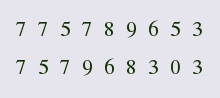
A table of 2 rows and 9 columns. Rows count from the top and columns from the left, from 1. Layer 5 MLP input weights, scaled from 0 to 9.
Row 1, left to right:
7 7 5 7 8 9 6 5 3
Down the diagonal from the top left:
7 5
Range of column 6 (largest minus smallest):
1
